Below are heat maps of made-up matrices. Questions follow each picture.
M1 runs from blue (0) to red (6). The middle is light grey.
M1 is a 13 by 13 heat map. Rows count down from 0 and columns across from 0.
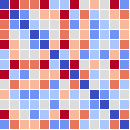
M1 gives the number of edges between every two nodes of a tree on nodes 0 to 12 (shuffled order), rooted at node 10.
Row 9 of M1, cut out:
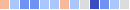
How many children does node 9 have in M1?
2
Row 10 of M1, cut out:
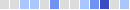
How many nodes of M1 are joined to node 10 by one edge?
2
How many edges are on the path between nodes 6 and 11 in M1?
6
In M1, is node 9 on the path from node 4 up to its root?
yes
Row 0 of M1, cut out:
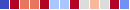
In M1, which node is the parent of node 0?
12
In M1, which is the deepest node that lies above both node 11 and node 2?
9
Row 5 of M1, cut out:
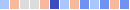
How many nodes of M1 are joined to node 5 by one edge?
3
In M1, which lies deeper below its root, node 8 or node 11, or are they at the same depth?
node 11
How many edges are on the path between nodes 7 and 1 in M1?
2
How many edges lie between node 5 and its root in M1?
1
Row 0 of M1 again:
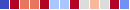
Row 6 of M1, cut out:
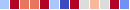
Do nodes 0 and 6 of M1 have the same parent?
yes
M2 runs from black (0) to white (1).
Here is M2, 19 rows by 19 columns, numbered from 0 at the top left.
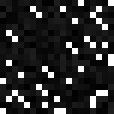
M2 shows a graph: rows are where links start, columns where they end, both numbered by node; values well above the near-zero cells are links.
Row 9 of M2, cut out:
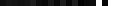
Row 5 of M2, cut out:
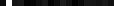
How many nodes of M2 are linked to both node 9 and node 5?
0
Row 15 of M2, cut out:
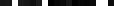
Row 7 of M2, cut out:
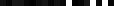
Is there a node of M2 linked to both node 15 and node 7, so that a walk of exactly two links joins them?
yes
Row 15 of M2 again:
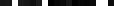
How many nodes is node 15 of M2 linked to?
4
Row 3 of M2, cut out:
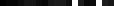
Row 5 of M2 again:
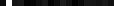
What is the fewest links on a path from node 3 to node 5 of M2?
3
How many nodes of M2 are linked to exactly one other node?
4
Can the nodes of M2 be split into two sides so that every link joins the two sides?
no
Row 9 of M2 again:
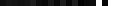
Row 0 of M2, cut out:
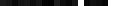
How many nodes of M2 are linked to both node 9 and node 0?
1
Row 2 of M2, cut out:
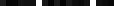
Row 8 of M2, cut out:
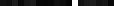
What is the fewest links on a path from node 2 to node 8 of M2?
5
